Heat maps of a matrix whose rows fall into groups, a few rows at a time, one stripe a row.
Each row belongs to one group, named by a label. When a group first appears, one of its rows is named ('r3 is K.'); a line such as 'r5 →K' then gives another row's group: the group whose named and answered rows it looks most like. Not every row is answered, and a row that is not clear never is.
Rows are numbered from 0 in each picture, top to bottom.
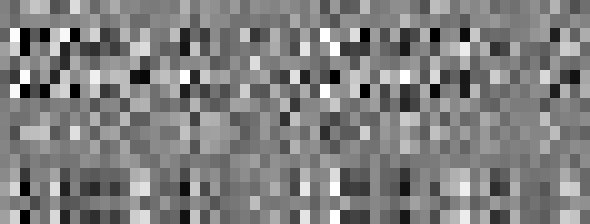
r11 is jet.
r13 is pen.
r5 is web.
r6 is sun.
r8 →web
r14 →jet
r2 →sun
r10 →web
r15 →pen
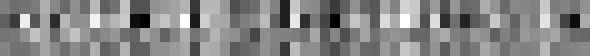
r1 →web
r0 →web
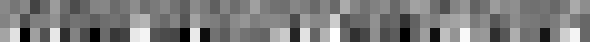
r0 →jet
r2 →pen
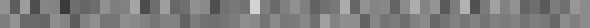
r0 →jet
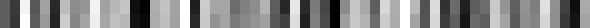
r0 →web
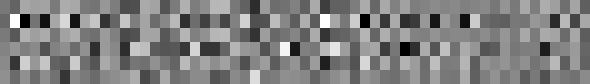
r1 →sun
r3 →pen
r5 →jet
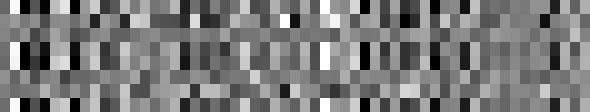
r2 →jet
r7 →sun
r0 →sun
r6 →web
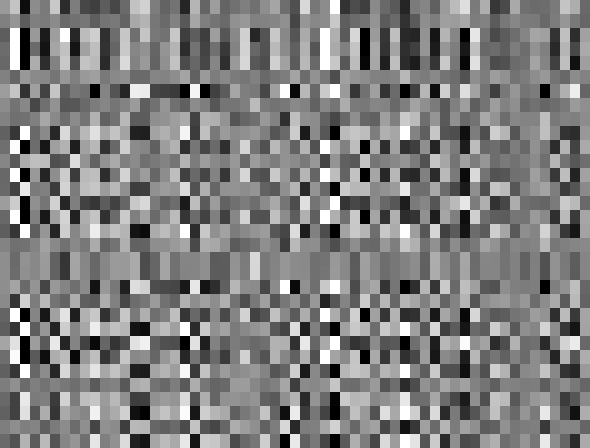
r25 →sun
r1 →pen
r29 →web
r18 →jet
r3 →sun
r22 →sun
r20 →pen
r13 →web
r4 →sun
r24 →pen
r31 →web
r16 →web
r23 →web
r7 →jet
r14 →pen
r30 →pen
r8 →web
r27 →pen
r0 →pen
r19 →jet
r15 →sun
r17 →web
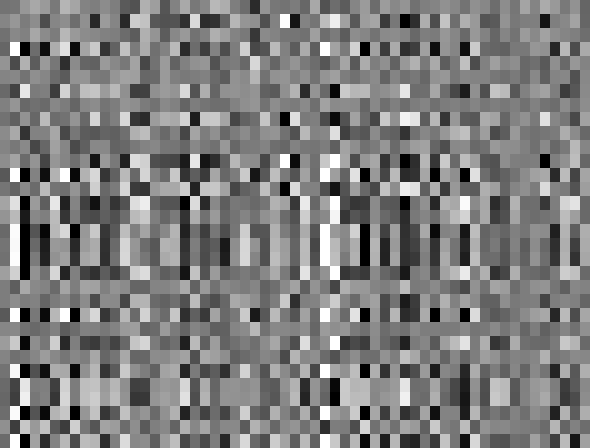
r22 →sun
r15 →pen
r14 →pen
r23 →jet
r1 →pen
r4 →jet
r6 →web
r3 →sun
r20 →web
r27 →web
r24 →pen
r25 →web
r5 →jet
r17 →sun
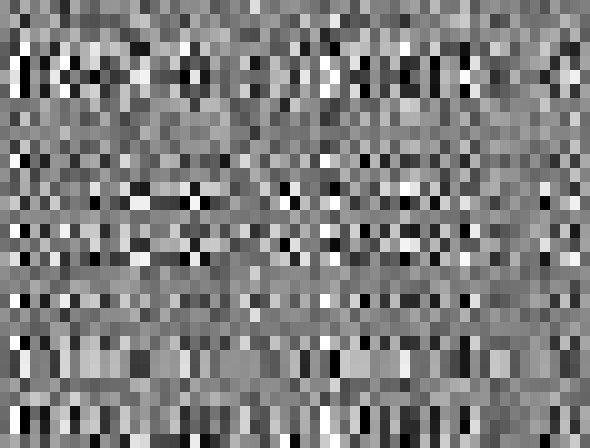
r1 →pen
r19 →jet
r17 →web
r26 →web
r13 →web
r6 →sun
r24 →sun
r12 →jet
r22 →jet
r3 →web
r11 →sun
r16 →sun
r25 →web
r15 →web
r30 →sun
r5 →pen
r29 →sun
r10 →jet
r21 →sun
